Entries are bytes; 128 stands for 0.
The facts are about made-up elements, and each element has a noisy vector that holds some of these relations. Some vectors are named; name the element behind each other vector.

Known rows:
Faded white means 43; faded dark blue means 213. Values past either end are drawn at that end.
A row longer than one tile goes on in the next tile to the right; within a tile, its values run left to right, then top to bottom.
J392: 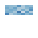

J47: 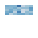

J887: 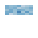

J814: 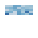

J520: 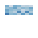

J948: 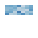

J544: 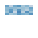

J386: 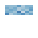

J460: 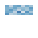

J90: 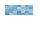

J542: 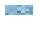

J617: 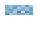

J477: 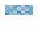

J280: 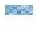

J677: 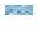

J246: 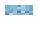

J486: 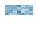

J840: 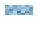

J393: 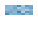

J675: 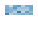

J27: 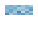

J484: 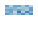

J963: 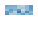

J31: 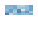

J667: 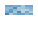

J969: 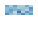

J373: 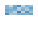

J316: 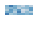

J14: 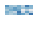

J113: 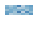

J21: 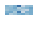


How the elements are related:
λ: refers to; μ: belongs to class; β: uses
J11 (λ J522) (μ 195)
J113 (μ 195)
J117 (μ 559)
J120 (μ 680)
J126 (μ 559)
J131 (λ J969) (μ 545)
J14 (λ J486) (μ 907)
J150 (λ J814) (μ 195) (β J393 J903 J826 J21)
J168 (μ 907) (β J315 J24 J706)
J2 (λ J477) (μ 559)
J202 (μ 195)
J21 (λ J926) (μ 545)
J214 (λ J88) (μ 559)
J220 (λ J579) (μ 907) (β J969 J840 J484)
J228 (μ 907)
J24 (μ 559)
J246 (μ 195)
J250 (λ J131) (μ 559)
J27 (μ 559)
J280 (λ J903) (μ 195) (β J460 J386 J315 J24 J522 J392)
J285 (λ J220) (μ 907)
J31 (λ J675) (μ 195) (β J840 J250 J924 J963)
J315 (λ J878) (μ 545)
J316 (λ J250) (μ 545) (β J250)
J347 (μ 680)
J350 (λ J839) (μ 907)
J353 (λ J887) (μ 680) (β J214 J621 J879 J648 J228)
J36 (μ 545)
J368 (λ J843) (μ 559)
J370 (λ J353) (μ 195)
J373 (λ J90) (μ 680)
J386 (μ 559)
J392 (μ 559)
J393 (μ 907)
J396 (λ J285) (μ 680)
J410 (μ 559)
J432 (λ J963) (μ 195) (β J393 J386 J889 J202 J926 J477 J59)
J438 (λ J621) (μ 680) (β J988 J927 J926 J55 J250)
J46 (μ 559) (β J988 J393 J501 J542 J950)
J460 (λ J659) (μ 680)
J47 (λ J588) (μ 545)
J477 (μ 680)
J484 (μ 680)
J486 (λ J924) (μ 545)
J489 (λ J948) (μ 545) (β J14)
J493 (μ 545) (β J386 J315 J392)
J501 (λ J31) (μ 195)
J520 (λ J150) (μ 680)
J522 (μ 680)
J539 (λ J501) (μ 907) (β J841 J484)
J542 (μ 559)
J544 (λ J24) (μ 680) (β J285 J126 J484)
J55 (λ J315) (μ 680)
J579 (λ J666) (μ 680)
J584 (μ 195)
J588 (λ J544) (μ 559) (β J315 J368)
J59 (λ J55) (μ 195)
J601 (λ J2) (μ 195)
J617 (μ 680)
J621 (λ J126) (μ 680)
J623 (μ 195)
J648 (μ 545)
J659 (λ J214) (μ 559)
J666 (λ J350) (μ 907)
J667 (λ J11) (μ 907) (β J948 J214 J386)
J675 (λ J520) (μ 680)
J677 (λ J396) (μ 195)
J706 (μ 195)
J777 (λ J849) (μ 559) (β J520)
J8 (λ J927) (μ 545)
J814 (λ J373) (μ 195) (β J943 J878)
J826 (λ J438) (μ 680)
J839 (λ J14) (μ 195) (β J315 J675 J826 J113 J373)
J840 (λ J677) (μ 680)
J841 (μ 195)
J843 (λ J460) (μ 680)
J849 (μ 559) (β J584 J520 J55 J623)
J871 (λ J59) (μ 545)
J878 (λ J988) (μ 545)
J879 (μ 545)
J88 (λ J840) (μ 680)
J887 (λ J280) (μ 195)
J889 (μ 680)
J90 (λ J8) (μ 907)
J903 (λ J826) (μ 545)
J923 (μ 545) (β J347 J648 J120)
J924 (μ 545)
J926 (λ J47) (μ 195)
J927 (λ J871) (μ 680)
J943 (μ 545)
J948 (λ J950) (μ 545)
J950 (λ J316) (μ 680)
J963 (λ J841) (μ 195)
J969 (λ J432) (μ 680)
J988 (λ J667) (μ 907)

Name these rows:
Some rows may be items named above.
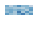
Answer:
J126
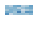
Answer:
J501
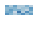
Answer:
J969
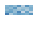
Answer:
J168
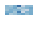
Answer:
J21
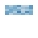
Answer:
J926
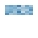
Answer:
J36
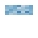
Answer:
J59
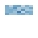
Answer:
J826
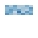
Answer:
J969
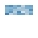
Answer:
J923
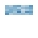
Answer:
J501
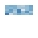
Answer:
J31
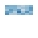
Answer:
J963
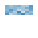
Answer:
J214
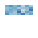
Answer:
J924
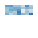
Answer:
J489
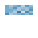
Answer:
J522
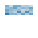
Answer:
J520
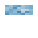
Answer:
J988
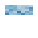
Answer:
J250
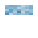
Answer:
J432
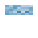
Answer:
J55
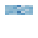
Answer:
J903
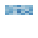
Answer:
J841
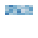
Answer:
J316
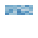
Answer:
J220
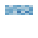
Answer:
J484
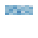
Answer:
J438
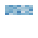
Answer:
J493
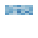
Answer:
J841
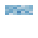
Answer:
J280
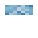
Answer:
J228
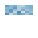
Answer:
J353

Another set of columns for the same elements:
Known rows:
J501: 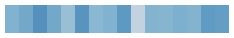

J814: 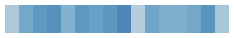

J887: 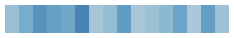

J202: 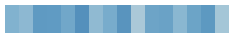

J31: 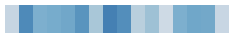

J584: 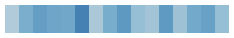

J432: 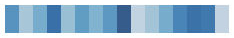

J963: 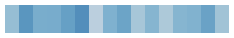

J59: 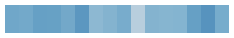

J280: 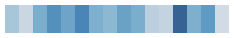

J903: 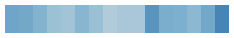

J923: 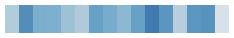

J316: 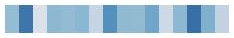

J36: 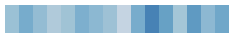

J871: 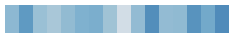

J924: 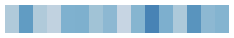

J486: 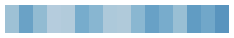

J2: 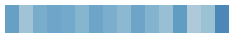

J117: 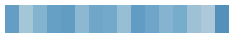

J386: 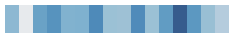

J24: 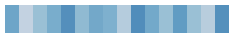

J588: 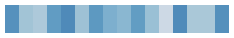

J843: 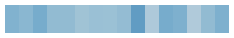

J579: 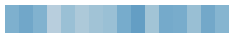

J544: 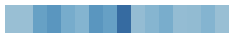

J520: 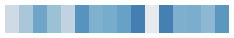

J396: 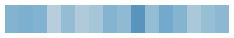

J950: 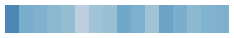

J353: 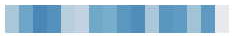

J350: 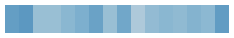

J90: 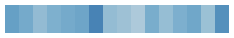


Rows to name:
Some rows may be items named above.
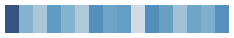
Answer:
J393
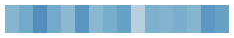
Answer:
J501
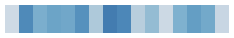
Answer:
J31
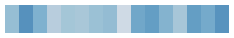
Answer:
J878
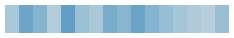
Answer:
J840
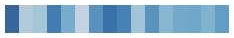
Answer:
J46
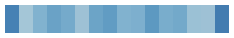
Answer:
J542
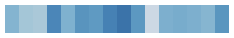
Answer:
J777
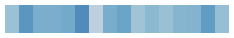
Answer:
J963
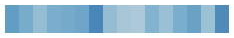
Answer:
J90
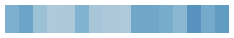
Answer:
J131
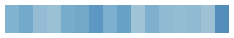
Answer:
J285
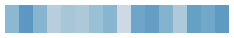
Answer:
J878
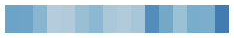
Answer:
J21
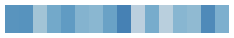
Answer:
J839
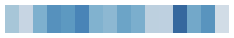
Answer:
J280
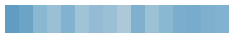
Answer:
J927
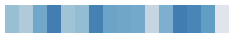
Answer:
J667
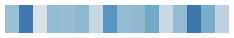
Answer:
J316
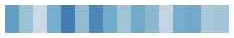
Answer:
J168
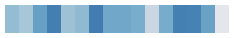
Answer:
J667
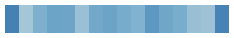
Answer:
J542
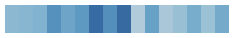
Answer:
J539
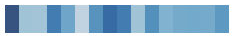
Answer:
J46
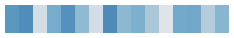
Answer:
J250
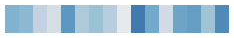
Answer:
J315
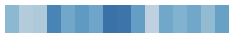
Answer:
J849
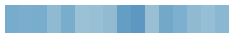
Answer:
J969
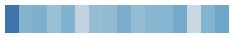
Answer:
J826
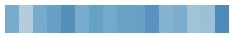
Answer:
J126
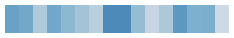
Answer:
J438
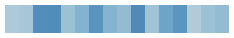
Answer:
J214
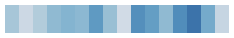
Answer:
J493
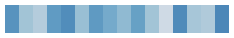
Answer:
J588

